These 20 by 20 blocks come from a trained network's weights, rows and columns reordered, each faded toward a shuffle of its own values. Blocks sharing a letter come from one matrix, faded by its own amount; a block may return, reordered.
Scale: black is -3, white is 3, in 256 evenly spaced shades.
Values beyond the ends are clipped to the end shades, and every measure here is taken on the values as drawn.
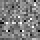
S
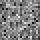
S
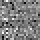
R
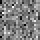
S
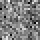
S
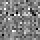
S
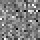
S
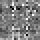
R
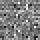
R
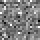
R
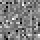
S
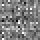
R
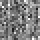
S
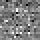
R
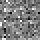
R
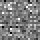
R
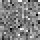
S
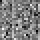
S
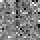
S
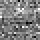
R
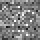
R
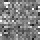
R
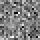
S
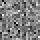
S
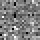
R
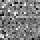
R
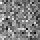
S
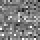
R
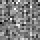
S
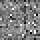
R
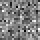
S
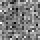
S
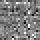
R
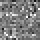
R
